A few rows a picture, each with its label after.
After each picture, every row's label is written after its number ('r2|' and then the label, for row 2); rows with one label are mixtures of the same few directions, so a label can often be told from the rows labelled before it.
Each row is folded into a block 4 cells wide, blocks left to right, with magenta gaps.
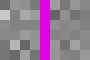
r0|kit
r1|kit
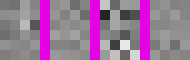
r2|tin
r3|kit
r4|kit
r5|kit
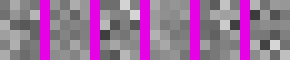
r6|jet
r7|kit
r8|kit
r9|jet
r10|tin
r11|kit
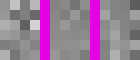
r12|tin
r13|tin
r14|tin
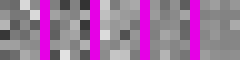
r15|kit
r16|tin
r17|jet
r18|tin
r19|tin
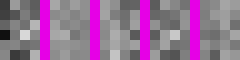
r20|jet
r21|jet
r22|tin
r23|jet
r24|tin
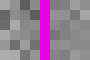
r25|kit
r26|kit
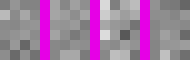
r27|kit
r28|jet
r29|jet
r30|tin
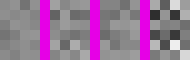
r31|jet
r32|kit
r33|jet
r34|kit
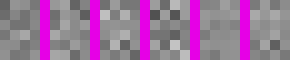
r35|jet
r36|kit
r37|kit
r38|kit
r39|kit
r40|kit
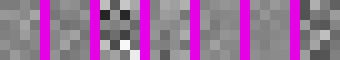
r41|tin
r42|jet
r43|kit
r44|tin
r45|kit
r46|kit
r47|jet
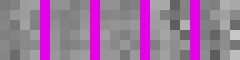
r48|tin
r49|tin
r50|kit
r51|tin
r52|tin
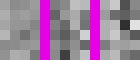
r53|jet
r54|tin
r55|tin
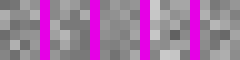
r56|kit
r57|jet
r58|tin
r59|jet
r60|jet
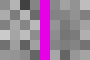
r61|kit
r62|tin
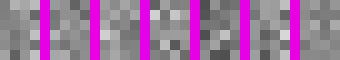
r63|tin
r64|kit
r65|jet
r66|kit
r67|jet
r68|tin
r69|tin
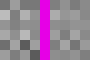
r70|kit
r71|kit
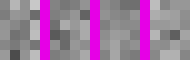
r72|tin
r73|jet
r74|tin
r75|jet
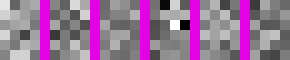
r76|jet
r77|kit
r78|jet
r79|tin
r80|kit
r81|jet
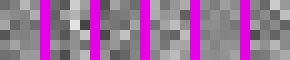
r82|kit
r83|tin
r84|jet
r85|jet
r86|kit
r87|kit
